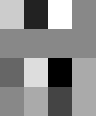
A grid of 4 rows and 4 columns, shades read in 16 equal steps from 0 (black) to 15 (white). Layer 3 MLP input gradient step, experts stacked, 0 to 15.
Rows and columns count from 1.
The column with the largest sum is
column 4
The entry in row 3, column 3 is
0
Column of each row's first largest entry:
3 1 2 2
